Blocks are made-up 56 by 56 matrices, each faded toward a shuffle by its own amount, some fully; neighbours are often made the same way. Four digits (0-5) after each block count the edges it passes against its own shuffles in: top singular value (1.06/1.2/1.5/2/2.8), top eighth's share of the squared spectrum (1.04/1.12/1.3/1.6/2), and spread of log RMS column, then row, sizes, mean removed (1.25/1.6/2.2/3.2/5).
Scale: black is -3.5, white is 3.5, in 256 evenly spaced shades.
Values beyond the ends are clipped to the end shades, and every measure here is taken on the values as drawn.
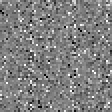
1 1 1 0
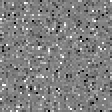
1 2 0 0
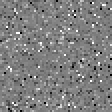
1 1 0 0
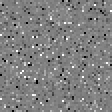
0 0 0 0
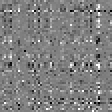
4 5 3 3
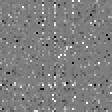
3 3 1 1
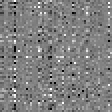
4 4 3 2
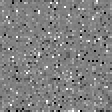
2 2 1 0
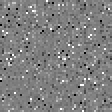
2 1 0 0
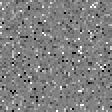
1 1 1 0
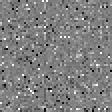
2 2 0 1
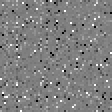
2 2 0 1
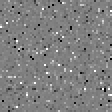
1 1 0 0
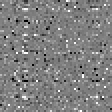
3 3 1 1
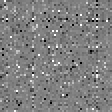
3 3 1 0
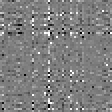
4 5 3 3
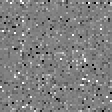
2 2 0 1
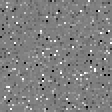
0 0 0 0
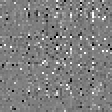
4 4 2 2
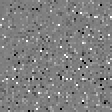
2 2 0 0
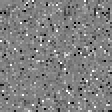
0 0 0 0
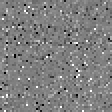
3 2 1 0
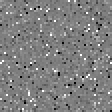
0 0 0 0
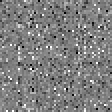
3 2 1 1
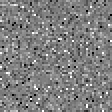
1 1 0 0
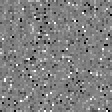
1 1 0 0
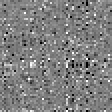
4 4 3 1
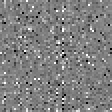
3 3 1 1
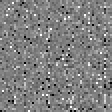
3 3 1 0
